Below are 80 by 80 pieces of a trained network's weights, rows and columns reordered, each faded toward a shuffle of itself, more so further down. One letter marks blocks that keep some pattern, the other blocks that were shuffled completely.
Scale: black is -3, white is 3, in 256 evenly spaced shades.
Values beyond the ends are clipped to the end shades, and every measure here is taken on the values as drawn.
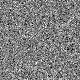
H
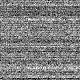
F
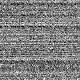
F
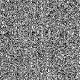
F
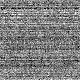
F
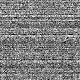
F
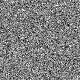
H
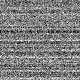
F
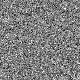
H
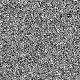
F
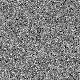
H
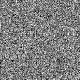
F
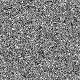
H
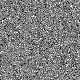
H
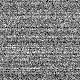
F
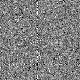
F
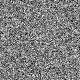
H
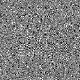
F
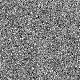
H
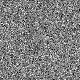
H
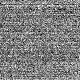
F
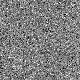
H
